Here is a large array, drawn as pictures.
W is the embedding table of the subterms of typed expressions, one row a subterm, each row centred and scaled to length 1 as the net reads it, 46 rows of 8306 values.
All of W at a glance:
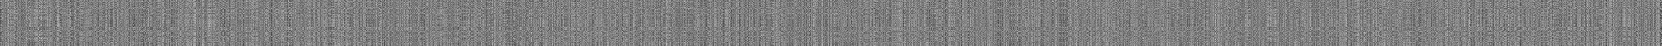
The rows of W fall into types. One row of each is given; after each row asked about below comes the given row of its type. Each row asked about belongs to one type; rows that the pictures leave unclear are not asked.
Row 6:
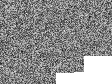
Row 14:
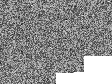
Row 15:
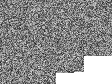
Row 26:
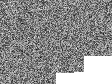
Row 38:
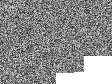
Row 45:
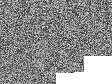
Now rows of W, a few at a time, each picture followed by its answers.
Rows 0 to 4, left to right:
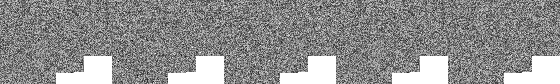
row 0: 45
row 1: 6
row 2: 38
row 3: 45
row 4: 15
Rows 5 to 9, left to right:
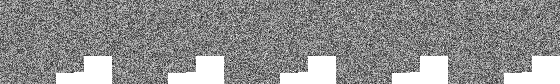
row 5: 45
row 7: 38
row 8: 6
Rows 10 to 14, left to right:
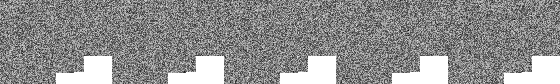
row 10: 38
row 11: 38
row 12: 26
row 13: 38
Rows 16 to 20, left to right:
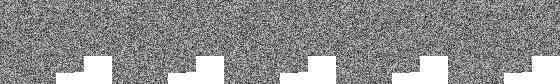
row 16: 6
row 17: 38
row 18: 38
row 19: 6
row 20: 14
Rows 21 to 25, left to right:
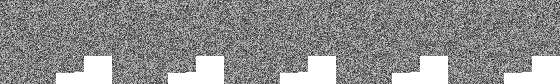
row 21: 26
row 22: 14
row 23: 26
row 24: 6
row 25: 6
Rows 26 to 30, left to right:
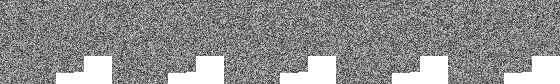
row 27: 15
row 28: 15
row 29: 15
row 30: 6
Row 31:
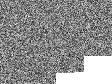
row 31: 26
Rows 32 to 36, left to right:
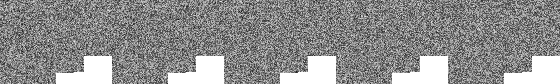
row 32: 14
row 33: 14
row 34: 38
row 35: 26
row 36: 15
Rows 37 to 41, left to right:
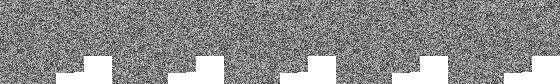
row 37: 45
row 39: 14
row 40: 45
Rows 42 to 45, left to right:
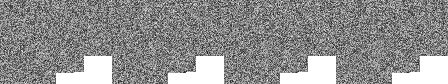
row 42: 45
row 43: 15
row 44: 45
